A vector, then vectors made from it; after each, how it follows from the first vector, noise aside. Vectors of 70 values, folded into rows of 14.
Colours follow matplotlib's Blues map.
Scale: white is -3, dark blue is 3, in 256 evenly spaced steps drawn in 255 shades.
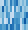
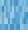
shrunk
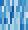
negated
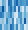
reversed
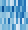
wrapped around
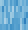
shrunk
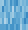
shrunk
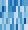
reversed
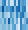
wrapped around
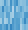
shrunk
